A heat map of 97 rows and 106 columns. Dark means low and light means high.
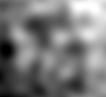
Slope: up to the top right. Ninth with the highest average: top right. Average level on the scale: 50%. Odd rows or columns: none. Grain: smooth. Mirror symmetry: none. Lone odd cells: none.
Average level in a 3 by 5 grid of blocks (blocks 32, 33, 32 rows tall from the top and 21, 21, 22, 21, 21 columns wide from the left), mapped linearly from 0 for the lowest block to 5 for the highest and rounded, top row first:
22245 / 12224 / 01113
